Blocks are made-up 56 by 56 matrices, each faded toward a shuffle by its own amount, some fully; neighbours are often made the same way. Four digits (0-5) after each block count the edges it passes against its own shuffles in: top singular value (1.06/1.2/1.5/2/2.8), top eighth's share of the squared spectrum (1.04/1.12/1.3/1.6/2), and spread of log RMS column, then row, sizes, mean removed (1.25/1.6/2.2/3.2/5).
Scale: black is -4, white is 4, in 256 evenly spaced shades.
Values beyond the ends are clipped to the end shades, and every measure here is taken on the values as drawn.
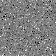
0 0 0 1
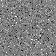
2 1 0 0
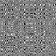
4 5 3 3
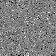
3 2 0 1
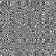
4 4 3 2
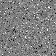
0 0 0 0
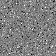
0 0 0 0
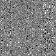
1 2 2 0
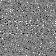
1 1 0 1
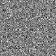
3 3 1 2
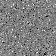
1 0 0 0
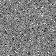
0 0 0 0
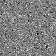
1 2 0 0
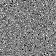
0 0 0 0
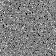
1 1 0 0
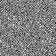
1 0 0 0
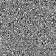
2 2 0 1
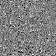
3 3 1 1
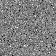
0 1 0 0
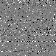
2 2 0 2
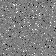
0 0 0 0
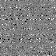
2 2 0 3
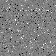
1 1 0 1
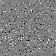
1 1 0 1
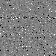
2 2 0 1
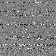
2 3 0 3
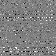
2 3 0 3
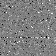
2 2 0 1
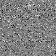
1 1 0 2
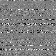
2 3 0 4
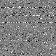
2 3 0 2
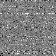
2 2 0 3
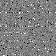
3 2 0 1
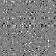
4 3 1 2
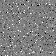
2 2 0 0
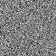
1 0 0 0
